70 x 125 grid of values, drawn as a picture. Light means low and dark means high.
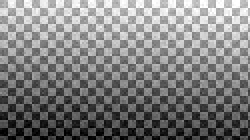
Grain: checkered. Slope: up to the bottom. Odd rows or columns: none. Average level on the scale: 50%.
